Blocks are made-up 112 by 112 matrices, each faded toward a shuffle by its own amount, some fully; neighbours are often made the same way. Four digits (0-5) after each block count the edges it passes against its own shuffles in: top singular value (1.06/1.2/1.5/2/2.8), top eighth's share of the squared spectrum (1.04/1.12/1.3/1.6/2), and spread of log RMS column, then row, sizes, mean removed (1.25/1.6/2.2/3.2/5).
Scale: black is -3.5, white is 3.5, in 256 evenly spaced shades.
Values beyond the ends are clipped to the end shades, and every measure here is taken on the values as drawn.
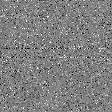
2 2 0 2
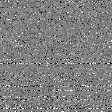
2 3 0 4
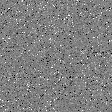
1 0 0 0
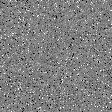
0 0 0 0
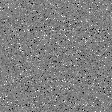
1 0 0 0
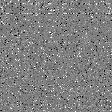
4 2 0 1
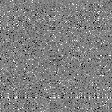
4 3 1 2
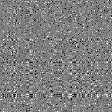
5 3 2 3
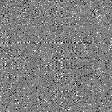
4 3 1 2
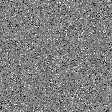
0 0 0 0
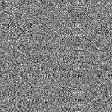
4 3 2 2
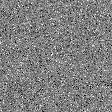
1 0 0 0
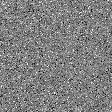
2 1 0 0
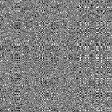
5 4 3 3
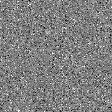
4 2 1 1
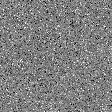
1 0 0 0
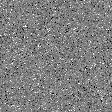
0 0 0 0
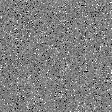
1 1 1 0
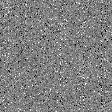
1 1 2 0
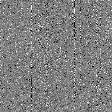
2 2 3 0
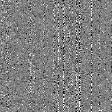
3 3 4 0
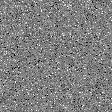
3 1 0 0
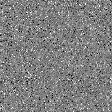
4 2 1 1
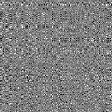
5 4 3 3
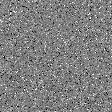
2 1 0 0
